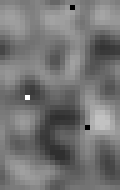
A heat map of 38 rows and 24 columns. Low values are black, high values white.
Calmest part: top left. Ninth with the lowest average: bottom middle. Grain: blotchy. Lone odd cells: 3, 1 higher and 2 lower than their neighbours.
